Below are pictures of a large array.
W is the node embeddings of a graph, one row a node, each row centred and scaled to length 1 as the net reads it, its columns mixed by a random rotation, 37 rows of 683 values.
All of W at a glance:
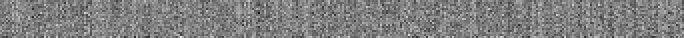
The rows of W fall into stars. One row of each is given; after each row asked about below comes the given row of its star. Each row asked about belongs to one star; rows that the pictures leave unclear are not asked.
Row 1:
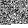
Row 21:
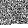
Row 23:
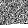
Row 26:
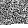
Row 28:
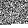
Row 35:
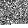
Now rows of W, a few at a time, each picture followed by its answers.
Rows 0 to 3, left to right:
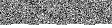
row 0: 26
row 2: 35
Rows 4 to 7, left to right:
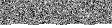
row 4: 35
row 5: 26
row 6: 21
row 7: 28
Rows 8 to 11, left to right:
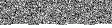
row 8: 21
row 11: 26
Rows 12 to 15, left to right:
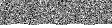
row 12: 23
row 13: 26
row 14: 28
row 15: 21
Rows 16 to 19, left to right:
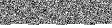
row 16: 1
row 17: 1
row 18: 28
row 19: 26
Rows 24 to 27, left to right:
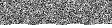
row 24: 21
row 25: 21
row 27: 23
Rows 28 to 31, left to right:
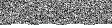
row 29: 26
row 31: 21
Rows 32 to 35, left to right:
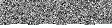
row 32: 23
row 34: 23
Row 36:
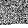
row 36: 28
